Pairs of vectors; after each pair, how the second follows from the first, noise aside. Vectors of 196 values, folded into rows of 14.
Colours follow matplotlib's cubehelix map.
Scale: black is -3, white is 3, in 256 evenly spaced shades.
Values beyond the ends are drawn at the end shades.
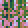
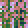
reversed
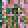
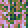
reversed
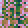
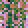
reversed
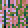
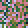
sign-scrambled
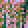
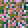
sign-scrambled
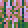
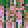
reversed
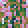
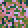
sign-scrambled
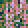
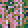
reversed
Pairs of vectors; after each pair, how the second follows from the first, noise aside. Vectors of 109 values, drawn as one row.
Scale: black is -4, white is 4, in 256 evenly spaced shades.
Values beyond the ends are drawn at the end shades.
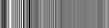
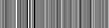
shuffled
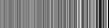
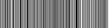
shuffled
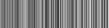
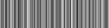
shuffled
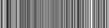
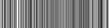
reversed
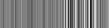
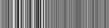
reversed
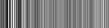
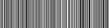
shuffled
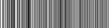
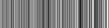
reversed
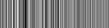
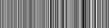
reversed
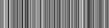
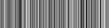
reversed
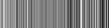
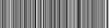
shuffled
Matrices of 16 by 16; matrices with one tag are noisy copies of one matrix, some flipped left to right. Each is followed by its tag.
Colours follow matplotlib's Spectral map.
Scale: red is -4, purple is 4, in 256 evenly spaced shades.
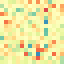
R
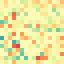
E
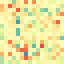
R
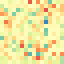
R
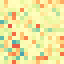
E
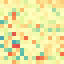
E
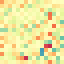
E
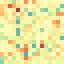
R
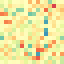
R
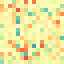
R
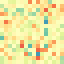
R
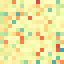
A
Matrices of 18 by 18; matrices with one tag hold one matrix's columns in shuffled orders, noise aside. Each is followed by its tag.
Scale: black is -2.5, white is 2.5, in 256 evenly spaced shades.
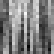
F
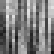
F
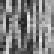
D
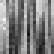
F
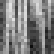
F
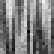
F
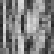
D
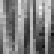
F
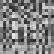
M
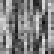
D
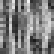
D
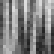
F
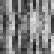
D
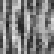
D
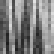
F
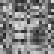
M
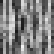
D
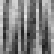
F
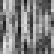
D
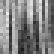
F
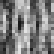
D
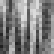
F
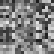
M
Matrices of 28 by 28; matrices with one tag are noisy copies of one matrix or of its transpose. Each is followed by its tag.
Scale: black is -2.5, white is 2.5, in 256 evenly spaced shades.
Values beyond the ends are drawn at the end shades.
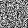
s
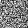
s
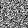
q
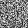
s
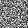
s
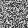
q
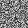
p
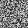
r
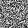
q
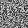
q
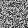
q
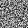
r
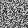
q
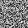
q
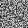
r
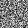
r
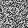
q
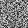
s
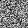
r
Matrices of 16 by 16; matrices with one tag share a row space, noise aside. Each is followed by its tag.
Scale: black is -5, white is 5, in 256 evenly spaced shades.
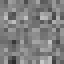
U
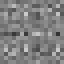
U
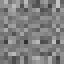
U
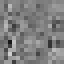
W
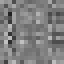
W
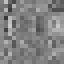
W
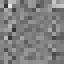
W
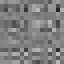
U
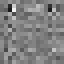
W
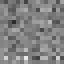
U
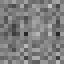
U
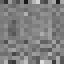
U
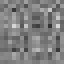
U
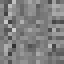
W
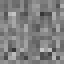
U
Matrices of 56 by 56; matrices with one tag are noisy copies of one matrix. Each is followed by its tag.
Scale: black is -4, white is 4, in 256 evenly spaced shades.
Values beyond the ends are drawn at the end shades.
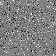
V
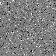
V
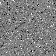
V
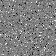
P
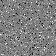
P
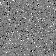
V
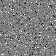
P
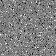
P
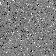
V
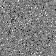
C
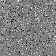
C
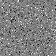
C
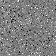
C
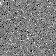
V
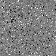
C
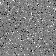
V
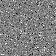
P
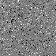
C
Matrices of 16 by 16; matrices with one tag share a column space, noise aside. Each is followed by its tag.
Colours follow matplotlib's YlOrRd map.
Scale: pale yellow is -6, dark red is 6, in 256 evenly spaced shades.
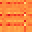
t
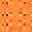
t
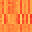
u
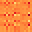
t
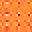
t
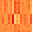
u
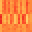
u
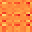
t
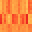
u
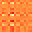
t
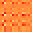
t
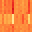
u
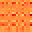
t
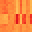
u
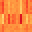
u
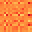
t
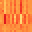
u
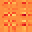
t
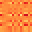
t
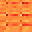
t
